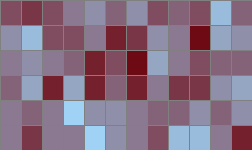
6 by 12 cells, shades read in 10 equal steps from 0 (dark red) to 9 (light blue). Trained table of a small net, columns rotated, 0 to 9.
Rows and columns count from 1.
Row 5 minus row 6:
0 2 0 4 -3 0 0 1 -4 -2 -1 5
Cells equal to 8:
4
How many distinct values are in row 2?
8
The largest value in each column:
6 8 5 9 9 6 6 7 8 8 8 7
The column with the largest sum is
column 11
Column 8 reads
3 6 7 5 4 3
